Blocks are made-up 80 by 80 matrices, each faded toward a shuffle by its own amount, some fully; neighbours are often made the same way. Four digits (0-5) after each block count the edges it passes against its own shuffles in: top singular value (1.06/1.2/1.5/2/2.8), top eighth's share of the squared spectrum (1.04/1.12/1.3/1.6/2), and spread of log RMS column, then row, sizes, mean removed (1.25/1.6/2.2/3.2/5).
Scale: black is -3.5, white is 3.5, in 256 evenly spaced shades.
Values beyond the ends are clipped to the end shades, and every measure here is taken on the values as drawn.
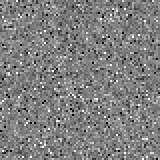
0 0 0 0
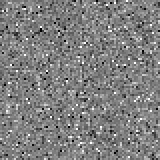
0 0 0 0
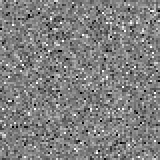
0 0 0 0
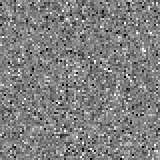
0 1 1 1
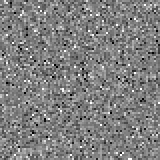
2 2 0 0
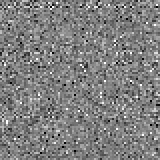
4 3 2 2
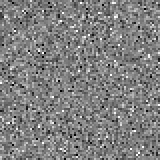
2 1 0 0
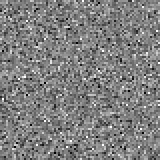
2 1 0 0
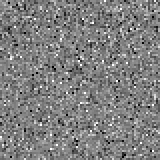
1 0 0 0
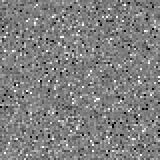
0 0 0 0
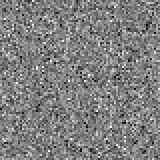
0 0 0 0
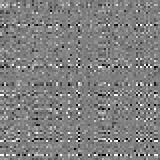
5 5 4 4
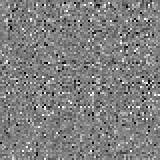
4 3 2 3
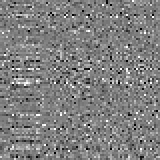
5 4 2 3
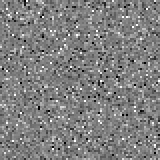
2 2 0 0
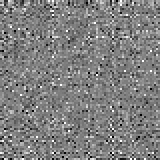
4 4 2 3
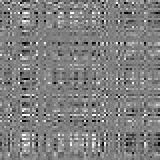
5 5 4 4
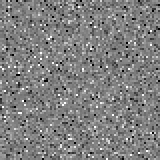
2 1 0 0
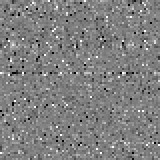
3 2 0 1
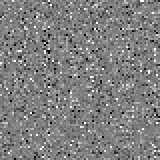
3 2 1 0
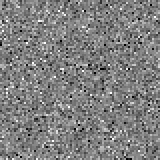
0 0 0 1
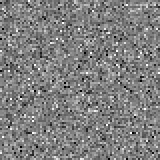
0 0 0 1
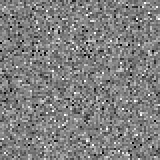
0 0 0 1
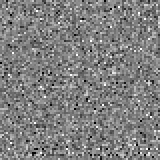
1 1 0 2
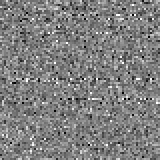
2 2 0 3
